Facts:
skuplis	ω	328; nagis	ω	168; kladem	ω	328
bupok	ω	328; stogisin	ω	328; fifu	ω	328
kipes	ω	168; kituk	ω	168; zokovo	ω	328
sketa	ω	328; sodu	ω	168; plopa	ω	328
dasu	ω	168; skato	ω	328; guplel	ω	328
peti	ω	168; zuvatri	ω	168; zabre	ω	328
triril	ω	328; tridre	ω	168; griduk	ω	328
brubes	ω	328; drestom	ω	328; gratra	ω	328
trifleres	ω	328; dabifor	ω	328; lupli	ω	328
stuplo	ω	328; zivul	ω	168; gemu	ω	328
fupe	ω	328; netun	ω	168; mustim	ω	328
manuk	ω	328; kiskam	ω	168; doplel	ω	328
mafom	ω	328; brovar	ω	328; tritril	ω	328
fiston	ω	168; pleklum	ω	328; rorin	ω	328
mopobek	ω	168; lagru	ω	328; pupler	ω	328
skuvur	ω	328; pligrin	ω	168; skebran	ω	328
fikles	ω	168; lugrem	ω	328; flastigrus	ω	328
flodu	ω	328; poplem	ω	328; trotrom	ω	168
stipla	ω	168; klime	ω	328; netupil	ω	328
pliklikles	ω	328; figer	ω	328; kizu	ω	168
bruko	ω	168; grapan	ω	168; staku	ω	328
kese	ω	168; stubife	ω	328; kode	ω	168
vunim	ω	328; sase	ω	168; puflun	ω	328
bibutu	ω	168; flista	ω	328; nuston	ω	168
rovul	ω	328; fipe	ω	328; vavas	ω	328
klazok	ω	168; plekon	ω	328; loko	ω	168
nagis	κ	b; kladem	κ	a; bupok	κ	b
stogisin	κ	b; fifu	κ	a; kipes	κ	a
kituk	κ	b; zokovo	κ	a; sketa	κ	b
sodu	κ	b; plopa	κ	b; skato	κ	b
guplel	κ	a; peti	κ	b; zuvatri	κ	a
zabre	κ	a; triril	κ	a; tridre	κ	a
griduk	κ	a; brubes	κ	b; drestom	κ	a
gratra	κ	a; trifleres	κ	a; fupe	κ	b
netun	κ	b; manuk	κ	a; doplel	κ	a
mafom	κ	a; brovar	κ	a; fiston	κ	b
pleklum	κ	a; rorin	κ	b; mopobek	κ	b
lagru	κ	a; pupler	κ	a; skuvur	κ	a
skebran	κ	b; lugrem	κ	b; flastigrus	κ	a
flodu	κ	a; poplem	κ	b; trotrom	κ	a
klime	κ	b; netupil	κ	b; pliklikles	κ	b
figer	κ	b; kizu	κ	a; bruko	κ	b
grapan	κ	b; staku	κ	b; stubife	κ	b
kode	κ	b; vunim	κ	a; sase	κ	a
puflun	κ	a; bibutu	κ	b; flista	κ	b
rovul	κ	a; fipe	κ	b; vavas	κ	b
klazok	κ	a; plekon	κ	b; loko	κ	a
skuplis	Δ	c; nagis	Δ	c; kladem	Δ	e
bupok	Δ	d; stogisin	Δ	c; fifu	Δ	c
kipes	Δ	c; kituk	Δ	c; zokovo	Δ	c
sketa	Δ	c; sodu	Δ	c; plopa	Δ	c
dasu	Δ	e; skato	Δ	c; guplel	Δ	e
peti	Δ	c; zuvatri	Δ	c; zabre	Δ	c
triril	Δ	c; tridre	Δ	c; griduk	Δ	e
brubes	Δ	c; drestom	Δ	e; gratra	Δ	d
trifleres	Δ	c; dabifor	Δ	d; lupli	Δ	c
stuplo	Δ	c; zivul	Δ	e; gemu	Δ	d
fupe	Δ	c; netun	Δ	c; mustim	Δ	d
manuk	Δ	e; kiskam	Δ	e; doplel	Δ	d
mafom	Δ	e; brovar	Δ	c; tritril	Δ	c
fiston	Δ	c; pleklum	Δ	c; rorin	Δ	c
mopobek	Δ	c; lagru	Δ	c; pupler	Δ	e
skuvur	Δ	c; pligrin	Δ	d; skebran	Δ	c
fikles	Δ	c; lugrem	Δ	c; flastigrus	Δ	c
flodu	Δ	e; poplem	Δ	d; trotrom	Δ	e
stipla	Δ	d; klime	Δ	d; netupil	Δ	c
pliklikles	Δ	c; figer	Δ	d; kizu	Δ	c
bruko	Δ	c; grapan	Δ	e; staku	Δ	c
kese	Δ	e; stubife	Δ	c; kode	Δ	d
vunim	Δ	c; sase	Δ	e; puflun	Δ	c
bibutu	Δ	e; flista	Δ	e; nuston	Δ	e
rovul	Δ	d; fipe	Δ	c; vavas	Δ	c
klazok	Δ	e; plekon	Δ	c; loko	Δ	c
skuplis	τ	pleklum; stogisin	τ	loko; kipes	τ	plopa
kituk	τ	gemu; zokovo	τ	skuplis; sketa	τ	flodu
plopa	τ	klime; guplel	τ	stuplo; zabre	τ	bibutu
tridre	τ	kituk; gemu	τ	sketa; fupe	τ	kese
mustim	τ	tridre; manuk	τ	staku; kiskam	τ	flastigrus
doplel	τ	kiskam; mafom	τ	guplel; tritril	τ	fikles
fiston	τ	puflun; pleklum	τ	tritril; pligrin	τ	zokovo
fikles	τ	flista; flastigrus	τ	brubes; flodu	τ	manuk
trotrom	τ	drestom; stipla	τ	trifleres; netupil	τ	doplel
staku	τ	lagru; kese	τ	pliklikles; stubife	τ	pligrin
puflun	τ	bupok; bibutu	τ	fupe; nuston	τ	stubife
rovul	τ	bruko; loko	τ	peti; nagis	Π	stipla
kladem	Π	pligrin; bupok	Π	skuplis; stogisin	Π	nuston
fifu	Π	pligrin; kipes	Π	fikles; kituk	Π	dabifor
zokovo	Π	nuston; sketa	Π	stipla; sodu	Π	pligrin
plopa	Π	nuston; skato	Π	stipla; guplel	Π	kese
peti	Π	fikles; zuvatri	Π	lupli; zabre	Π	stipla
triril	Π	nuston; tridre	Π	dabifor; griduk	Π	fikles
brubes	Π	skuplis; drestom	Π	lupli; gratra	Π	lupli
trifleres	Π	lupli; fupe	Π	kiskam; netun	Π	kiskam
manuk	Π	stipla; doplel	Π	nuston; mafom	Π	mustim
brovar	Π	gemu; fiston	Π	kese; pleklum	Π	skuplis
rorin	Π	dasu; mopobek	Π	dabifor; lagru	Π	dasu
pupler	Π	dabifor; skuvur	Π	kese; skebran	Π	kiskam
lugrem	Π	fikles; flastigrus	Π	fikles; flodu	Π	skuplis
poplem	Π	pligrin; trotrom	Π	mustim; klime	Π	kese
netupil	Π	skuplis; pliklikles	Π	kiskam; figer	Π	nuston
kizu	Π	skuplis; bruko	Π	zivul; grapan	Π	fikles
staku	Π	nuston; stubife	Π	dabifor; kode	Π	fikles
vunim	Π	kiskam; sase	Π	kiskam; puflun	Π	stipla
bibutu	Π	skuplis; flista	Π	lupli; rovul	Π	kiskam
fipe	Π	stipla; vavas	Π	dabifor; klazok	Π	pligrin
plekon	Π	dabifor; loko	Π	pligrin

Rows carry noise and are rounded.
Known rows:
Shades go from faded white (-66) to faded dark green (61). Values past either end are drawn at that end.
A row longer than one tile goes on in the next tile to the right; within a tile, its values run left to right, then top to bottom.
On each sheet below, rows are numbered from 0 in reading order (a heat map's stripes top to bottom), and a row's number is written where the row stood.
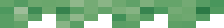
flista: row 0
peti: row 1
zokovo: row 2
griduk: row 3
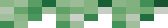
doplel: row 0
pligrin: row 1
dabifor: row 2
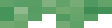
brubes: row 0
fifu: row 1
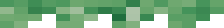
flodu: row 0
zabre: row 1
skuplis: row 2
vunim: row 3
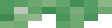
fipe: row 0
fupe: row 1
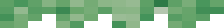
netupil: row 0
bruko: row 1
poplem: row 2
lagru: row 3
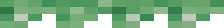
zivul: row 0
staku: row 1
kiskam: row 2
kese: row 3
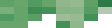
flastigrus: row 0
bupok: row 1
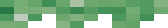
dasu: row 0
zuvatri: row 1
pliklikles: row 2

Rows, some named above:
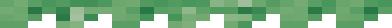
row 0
griduk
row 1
lupli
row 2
pupler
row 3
staku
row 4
sase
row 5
griduk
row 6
pupler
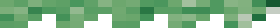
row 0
zokovo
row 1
netupil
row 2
pupler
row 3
klazok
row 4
dabifor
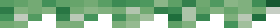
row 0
nuston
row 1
fikles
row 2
sketa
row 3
skuplis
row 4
dabifor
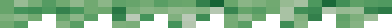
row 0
trotrom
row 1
mopobek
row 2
fikles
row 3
gemu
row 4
grapan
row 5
rovul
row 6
manuk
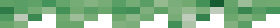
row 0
kiskam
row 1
bibutu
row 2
kituk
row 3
mustim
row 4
kipes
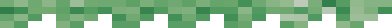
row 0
netun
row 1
loko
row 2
pleklum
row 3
pleklum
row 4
stubife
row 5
kode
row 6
nagis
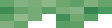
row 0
fiston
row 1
zokovo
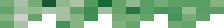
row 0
stipla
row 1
gratra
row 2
tridre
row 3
rorin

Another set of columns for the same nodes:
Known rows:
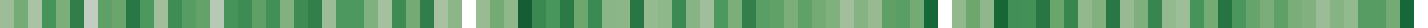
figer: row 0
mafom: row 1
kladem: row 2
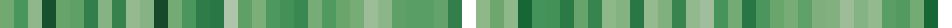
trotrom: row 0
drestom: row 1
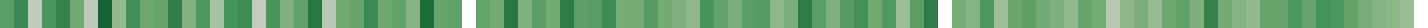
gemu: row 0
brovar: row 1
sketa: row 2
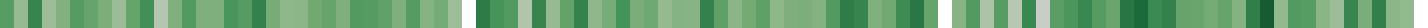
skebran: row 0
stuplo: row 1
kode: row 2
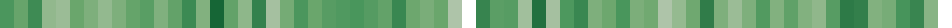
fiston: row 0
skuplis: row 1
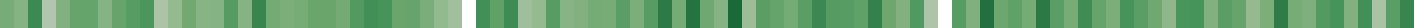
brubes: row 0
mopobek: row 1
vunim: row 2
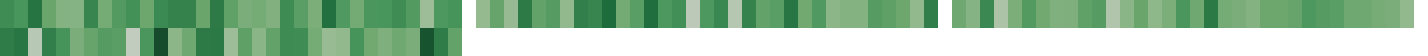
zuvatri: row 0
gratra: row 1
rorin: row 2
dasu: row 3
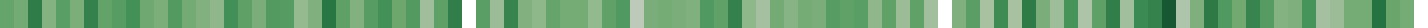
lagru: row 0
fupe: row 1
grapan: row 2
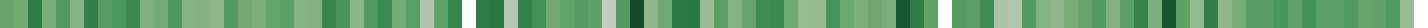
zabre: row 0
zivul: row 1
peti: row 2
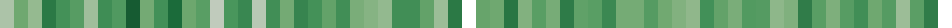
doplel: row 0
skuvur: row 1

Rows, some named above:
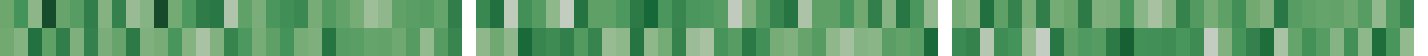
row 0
trotrom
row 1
stipla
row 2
zokovo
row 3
zokovo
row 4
pupler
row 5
pligrin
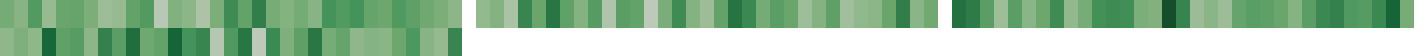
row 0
staku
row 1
flista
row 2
fikles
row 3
rovul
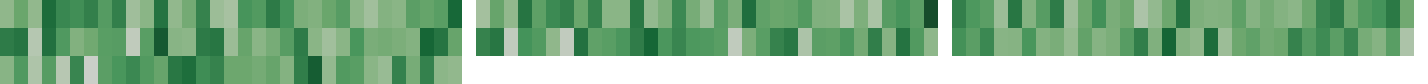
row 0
pupler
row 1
griduk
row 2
tritril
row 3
kese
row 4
stipla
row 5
kituk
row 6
kode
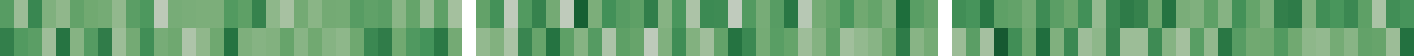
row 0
fupe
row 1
mustim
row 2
tridre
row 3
tritril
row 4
flista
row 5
flodu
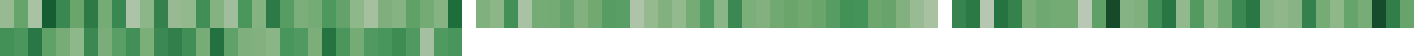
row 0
manuk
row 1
netupil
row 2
nuston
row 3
loko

